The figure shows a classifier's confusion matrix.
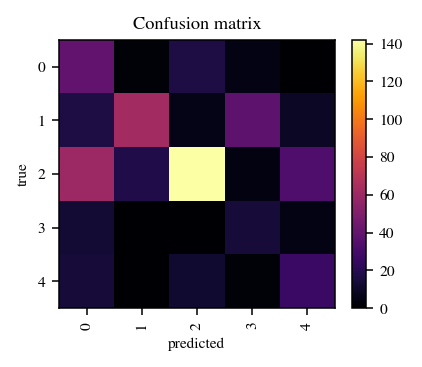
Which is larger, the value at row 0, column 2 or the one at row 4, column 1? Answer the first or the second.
the first
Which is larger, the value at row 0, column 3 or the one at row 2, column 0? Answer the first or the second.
the second
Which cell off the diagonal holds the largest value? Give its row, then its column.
2, 0
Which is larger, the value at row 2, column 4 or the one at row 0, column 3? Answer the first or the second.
the first
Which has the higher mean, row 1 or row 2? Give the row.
2
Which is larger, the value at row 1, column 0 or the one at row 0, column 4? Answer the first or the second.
the first
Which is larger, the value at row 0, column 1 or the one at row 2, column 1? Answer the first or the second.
the second
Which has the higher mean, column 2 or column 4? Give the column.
2
